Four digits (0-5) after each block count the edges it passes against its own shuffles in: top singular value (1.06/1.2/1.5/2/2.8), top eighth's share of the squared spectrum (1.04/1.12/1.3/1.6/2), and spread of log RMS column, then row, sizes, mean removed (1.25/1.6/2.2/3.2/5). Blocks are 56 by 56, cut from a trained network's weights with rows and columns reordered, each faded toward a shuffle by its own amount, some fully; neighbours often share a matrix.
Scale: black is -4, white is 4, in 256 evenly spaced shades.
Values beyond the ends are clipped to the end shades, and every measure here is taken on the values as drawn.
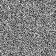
0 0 0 0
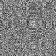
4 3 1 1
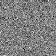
3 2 0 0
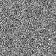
3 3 1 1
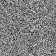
1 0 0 0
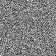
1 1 0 0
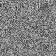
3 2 0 1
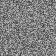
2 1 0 0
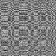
5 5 1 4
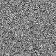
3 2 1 0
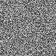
2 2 0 0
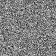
0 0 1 0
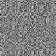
4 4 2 2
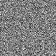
3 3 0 1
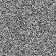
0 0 0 0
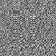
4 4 2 2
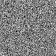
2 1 0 0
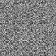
4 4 1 1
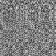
4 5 2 1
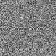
4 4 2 2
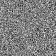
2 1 0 0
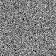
1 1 0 0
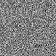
3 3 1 1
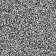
1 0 0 0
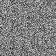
0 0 0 0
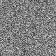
2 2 0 0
